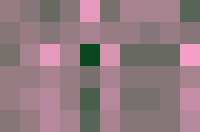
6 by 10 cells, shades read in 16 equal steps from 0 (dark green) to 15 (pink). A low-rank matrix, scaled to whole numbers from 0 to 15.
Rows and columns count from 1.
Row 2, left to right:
8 9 8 9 10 9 9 8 9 8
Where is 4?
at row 5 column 5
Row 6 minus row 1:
-1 1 5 2 -9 3 -2 -2 -2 6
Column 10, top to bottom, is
5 8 15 10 12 11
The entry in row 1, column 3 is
6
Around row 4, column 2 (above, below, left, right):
10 10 9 10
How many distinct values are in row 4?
4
